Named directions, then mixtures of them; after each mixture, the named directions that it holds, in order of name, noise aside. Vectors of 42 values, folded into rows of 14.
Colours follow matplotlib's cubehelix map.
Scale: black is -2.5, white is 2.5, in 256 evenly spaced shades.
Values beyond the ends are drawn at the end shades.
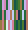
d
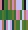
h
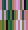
d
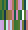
d, h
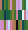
d, h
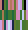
h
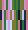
d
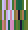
d, h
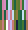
d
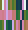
h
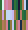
d, h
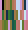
d, h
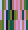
d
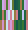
d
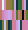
h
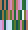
d, h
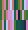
d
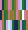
d, h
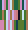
d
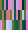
d, h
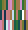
d, h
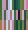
d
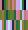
h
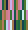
d, h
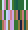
d, h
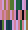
d, h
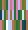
d, h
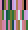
d, h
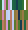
d, h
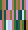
d, h
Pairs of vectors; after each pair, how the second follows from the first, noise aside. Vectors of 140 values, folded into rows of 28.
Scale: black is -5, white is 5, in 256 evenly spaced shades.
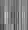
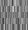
shuffled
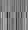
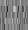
shuffled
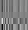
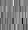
shuffled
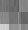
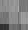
negated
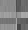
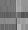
negated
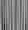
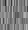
shuffled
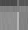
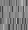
shuffled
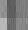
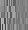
sign-scrambled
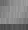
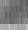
negated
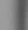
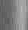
negated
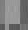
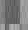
negated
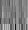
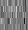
shuffled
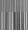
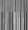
negated
